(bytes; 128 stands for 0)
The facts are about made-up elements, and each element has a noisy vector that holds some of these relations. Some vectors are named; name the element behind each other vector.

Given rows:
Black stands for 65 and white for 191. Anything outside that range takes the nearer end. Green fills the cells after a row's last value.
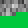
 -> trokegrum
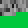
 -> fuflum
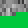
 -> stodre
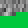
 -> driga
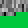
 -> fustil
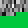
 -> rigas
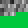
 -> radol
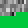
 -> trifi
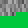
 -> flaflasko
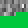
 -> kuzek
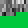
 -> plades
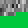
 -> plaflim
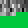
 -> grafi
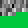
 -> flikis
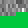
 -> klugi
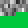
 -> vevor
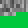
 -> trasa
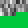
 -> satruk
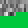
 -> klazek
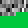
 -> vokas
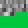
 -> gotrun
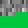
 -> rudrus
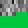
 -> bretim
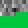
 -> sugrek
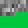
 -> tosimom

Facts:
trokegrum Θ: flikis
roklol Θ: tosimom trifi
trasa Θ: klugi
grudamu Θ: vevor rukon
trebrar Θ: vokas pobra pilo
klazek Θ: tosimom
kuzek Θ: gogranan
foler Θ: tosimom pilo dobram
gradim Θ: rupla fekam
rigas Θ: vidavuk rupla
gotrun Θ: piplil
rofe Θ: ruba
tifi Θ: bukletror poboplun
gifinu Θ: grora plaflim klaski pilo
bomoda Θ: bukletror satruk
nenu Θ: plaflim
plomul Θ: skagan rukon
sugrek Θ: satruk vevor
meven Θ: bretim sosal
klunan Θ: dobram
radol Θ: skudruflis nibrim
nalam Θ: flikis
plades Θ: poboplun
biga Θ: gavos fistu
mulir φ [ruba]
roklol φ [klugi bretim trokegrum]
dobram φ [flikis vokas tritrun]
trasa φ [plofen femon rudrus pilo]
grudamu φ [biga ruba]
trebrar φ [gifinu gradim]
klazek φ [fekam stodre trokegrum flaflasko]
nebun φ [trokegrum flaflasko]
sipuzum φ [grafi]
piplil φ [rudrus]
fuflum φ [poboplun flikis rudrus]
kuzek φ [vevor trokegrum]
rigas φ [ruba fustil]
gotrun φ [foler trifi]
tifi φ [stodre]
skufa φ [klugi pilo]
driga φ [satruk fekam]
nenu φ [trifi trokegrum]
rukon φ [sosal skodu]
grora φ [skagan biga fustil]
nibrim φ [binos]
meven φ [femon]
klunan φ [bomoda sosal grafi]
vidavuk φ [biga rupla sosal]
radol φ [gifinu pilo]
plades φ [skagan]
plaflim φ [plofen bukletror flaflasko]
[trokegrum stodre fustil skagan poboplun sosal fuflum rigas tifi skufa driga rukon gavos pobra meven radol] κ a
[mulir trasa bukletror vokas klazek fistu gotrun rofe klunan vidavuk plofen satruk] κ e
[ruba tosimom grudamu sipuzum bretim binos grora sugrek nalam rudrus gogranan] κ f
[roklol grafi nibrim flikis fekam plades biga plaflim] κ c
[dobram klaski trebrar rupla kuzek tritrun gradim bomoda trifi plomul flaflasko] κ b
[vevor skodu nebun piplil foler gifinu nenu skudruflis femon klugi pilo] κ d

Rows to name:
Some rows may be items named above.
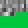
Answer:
gotrun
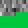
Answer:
sugrek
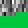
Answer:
biga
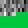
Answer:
sipuzum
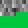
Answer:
sugrek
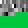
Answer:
rupla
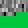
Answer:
fustil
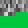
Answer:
roklol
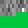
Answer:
femon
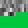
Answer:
nenu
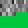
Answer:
bretim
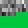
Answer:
grora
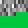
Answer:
fekam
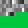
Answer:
foler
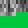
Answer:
skodu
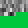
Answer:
nenu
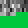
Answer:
grafi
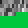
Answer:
poboplun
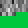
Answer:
bretim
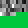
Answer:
bomoda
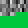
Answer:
rukon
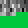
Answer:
grafi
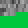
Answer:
skufa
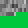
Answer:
klaski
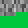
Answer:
gavos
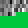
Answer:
gifinu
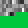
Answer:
foler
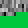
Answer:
fustil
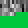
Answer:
sosal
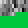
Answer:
vidavuk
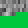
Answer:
driga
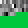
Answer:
rupla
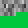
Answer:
fistu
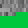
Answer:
binos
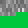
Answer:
plofen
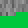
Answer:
gogranan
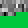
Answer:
ruba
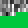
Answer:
gradim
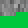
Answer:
nalam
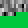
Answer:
skagan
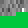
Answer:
femon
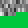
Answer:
bukletror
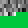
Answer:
klunan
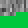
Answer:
nebun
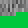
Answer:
skudruflis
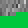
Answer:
pobra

